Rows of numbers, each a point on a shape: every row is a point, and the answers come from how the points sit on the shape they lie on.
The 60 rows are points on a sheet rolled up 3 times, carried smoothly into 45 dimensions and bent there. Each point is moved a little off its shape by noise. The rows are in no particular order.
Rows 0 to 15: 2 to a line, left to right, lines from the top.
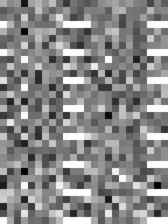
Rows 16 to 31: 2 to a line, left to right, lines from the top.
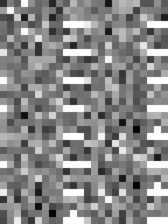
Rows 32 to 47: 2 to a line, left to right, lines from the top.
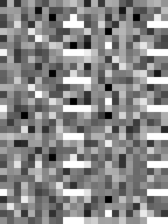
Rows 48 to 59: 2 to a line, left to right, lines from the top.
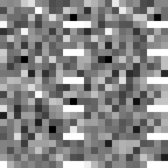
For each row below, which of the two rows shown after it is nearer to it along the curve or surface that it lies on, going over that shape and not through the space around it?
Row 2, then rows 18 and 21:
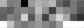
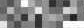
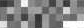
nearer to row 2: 21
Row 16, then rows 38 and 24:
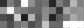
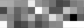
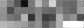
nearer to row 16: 38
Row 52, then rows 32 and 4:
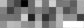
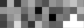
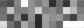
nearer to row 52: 32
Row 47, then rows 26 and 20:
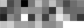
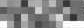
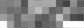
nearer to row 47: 26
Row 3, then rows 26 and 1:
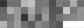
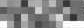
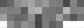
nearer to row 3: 1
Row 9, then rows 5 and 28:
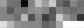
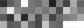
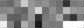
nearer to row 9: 28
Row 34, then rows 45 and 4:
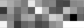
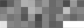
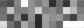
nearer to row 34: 4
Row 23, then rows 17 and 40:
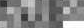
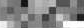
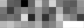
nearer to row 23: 17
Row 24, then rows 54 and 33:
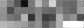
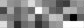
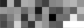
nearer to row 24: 33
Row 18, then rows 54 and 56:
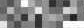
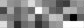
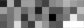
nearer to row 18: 54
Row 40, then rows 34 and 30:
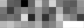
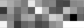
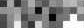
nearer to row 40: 30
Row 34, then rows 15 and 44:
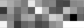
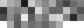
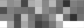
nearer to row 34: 15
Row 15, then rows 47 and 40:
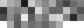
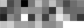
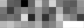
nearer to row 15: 47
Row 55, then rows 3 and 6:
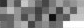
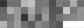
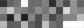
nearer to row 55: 3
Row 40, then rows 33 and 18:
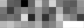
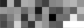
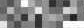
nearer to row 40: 33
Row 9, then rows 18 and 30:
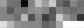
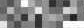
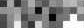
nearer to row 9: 30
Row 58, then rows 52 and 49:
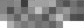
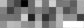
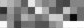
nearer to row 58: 52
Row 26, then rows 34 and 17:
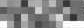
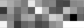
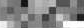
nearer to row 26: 17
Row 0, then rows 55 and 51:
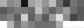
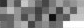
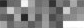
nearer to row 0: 51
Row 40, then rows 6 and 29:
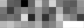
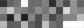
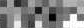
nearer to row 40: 29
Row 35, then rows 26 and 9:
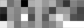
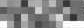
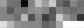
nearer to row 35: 26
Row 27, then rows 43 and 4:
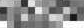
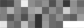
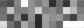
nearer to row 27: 4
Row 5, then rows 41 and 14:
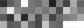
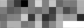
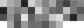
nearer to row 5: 14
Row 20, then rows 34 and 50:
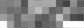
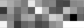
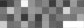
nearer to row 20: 50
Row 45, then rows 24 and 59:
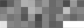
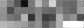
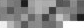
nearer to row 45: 59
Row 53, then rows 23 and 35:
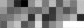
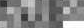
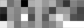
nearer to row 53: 35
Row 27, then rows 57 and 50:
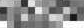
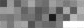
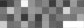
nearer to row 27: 50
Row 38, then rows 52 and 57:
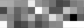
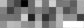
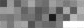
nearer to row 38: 52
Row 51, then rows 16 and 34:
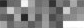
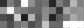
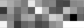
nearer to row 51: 16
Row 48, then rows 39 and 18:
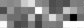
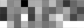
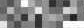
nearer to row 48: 18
